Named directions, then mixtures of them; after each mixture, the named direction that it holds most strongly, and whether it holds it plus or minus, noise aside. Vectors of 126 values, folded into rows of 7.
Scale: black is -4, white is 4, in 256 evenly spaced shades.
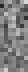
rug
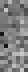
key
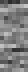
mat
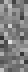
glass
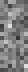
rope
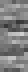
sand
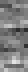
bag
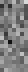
glass, minus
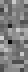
glass, minus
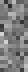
rope, plus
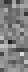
glass, minus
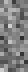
glass, plus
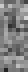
rug, minus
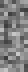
rope, minus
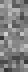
glass, plus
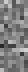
glass, plus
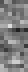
bag, plus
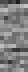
mat, plus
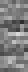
sand, plus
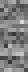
sand, minus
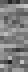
mat, plus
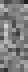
rug, minus
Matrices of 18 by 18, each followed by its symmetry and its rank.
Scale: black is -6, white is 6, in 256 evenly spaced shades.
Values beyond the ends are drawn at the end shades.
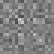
symmetric, rank three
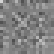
symmetric, rank three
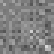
symmetric, rank three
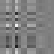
neither, rank one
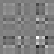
symmetric, rank one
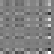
neither, rank one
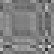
antisymmetric, rank two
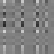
neither, rank one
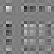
symmetric, rank one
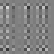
neither, rank one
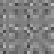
antisymmetric, rank two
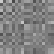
symmetric, rank two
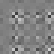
symmetric, rank two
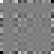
symmetric, rank one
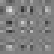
symmetric, rank two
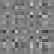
antisymmetric, rank two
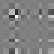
symmetric, rank one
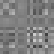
symmetric, rank two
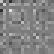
symmetric, rank three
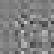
antisymmetric, rank two
